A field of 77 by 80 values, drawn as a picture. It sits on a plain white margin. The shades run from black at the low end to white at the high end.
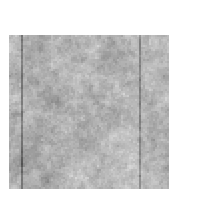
Average level on the scale: 70%. Grain: streaks running down. Odd lines: columns 7 and 66. Histogram: skewed, a long tail of low values.
